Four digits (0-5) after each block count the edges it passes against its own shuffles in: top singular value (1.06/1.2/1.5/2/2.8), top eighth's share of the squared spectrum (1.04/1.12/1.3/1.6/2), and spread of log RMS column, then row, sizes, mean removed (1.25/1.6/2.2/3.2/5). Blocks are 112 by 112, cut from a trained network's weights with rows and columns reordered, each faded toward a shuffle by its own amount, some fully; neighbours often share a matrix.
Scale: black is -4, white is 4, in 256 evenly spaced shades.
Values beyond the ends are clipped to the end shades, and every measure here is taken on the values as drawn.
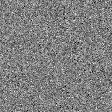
2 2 0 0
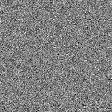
3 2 0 1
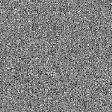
3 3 1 2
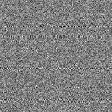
4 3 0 3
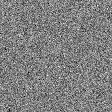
0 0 0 0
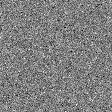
0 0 0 0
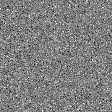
0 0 0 0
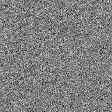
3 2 0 0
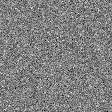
0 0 0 0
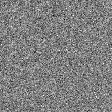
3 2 0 1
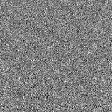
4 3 1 2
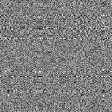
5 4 1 3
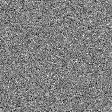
2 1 0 0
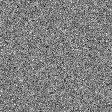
1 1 0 0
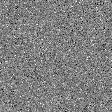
1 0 0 0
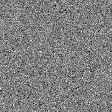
3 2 1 1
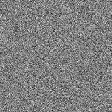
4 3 0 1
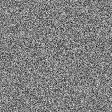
2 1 0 0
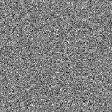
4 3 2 2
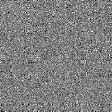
4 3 2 3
